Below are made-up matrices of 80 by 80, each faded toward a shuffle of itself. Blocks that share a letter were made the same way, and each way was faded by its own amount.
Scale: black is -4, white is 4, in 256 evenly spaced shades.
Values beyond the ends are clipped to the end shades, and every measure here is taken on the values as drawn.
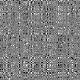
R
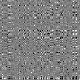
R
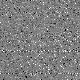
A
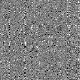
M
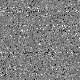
A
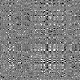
R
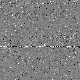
A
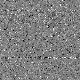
A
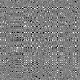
R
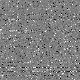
A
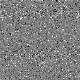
A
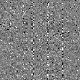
M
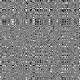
R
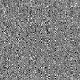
M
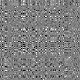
R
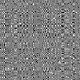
R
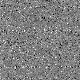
A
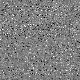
A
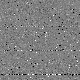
A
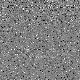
A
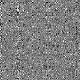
M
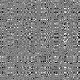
R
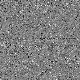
A
